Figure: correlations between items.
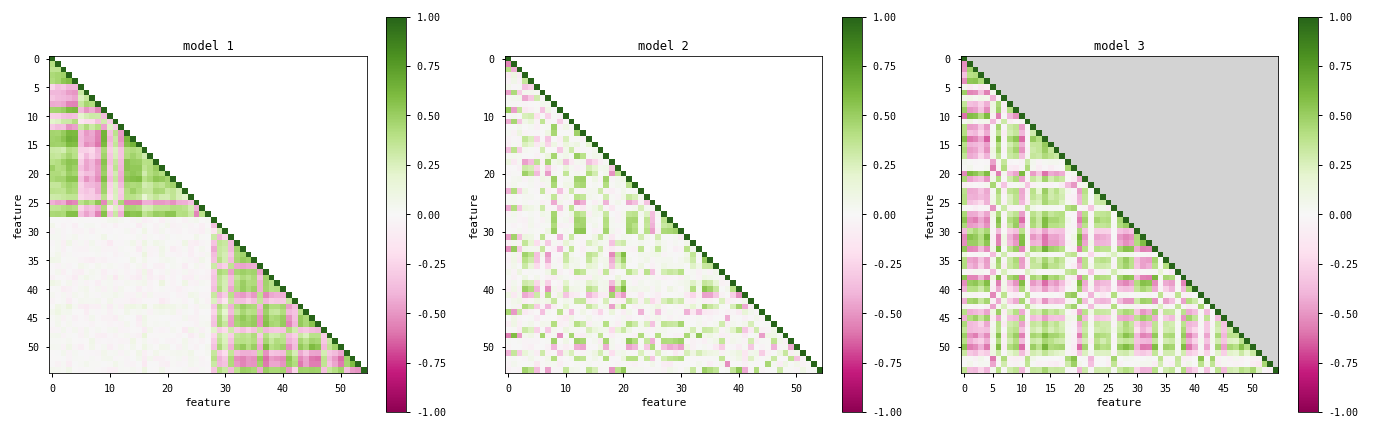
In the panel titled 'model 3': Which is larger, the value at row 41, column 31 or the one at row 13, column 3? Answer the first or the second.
the first
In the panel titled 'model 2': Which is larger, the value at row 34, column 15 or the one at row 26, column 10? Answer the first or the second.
the first
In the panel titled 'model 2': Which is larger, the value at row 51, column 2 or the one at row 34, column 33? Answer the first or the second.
the second
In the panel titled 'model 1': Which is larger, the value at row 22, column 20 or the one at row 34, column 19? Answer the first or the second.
the first
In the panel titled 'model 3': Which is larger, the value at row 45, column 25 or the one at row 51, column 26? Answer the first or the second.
the second
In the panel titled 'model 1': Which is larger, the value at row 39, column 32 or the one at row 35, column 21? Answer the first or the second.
the first
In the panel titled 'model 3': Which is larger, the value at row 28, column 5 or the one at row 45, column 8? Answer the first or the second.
the first
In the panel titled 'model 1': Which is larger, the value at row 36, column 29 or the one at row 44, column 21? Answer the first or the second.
the second
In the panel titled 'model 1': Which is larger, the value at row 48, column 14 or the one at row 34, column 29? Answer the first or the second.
the second
